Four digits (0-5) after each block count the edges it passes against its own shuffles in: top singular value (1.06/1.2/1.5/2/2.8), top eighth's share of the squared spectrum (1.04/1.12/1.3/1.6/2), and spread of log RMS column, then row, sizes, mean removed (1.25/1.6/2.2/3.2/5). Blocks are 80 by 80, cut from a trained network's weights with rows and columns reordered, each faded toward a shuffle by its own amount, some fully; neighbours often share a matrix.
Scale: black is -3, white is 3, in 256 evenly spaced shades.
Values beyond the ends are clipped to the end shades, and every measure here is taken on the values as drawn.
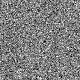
0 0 0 0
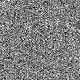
2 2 0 1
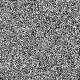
2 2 0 0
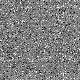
1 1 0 0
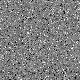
0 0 0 0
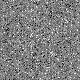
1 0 0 0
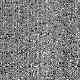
3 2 0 2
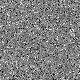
0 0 0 0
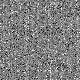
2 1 0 1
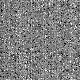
2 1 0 1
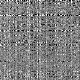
4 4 1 4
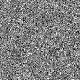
2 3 1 0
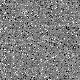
1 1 1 0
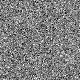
1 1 0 0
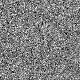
0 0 0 0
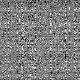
3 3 3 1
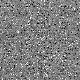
2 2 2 0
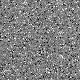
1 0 0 0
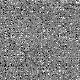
2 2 2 0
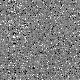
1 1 1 0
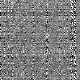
4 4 4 0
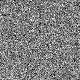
1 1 0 0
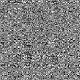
3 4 2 3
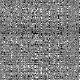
3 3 4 0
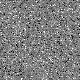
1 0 0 0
